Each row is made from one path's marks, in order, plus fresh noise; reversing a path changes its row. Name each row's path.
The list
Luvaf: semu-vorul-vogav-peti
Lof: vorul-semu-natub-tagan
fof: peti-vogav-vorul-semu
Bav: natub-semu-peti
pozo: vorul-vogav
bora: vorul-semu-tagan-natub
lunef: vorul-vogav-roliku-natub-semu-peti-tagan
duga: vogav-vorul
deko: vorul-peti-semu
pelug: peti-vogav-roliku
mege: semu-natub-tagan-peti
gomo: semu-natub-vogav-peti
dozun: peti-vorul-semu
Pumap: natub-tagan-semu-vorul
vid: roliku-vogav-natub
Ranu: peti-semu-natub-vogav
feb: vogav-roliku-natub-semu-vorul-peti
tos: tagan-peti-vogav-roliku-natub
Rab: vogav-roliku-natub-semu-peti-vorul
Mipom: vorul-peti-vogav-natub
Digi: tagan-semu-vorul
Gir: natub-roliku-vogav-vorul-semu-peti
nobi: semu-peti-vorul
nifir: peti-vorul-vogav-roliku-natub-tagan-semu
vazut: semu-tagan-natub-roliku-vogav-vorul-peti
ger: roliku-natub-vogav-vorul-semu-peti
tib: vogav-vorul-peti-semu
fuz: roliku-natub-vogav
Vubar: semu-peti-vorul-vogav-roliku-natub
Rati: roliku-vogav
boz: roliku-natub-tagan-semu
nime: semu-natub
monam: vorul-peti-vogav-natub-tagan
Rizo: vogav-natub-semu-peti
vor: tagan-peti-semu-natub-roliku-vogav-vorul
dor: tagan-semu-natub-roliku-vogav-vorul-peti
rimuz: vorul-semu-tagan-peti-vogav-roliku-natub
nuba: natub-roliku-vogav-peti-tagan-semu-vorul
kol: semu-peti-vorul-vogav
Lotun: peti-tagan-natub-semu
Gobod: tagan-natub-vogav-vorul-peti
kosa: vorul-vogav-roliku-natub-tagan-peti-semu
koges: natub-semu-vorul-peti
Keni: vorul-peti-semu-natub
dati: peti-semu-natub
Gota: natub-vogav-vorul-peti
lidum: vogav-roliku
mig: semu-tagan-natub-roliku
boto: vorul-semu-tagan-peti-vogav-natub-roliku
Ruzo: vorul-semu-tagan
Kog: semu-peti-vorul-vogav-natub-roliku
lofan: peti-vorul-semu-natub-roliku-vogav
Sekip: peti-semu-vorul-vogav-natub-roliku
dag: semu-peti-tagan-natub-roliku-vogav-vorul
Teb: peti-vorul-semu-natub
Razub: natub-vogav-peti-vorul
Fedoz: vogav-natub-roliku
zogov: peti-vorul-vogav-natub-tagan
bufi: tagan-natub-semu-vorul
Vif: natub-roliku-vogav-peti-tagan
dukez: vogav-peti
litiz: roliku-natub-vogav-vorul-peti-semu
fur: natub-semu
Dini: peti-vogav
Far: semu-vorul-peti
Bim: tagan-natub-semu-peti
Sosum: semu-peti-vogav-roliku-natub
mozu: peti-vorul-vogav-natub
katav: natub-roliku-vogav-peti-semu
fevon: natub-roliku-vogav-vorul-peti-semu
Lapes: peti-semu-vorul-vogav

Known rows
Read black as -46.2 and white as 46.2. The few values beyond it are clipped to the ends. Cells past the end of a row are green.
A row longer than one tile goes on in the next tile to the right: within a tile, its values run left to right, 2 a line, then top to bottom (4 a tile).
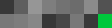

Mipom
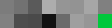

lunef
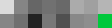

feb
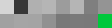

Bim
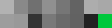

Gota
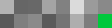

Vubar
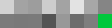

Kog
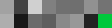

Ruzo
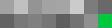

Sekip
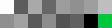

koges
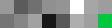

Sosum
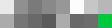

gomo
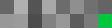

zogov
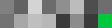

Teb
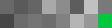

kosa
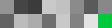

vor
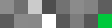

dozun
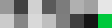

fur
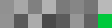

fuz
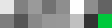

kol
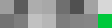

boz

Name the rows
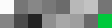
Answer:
Luvaf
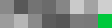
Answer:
katav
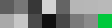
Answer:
Vif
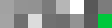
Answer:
Ranu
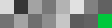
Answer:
nobi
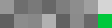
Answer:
fevon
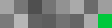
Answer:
Rab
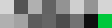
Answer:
Bav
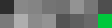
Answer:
mozu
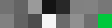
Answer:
tib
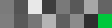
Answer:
deko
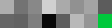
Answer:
boto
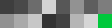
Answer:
tos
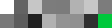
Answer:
Far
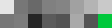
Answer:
Gir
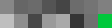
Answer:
duga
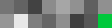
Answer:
Razub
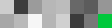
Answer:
bufi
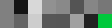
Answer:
bora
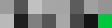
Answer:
Lof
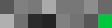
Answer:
monam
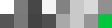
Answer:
vazut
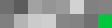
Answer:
Lotun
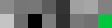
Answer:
dukez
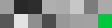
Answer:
nuba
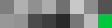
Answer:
pelug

